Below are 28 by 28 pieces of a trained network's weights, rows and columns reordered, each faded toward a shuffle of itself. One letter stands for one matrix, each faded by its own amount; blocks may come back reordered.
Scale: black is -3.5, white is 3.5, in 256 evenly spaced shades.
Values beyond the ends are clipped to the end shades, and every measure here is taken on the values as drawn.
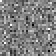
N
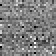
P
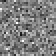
N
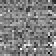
P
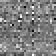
P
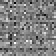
P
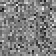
N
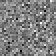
N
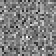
N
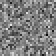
N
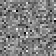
N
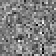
N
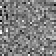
N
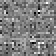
P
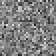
N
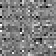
P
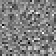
N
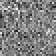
N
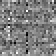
P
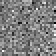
N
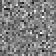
N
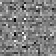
P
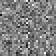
N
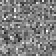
N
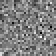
N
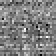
P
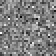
N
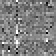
P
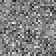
N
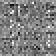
P
